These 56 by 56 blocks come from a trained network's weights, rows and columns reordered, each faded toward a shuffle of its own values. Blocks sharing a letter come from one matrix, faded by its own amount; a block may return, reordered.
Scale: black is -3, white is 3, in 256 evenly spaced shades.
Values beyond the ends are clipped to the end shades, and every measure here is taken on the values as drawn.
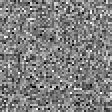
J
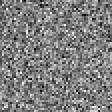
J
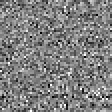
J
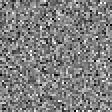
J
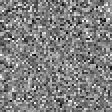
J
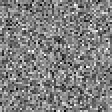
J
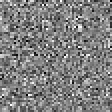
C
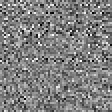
C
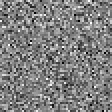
J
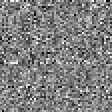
C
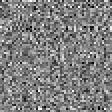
C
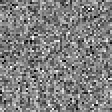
J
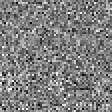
C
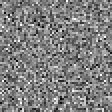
J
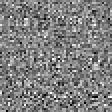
C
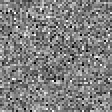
J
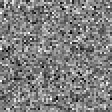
J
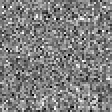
J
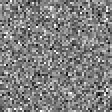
J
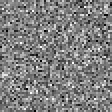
J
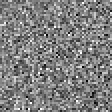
J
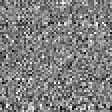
C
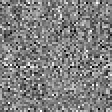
C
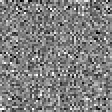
C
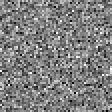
J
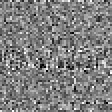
C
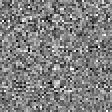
C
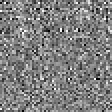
C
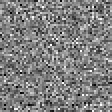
J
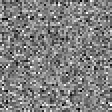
J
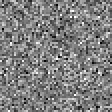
J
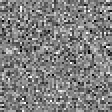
J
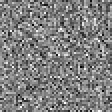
J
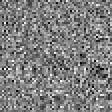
C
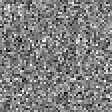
J
